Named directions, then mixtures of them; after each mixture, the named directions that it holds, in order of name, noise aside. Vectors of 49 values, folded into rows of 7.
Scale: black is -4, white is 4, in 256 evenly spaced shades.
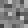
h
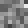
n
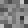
h, n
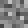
h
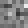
h, n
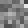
n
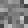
h, n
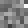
n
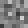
h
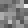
n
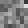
n
